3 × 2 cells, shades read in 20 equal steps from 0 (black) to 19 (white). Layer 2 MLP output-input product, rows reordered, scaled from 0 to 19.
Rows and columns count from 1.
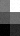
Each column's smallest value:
0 3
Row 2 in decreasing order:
8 6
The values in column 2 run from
3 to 19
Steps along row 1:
up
